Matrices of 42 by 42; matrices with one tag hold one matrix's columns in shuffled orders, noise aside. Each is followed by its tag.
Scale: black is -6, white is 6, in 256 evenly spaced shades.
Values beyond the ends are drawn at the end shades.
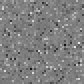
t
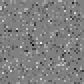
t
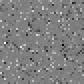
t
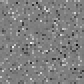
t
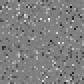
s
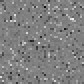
s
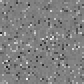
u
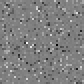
t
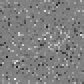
u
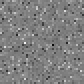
t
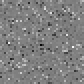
t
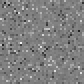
t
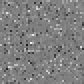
t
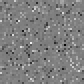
t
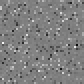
t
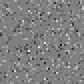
t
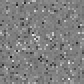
u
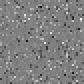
s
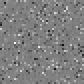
t
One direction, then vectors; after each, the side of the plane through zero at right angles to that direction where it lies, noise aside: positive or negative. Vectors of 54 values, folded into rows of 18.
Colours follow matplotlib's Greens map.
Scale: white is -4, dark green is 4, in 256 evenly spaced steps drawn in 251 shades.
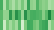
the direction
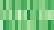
negative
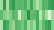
negative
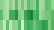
positive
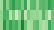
negative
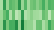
negative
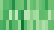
negative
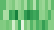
positive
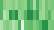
positive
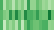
positive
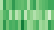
negative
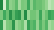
positive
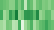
positive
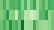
negative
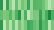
positive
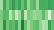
negative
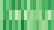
negative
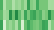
positive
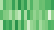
negative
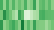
negative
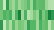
positive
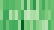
negative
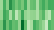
negative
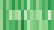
negative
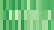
negative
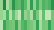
negative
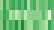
negative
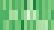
negative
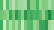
positive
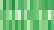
negative
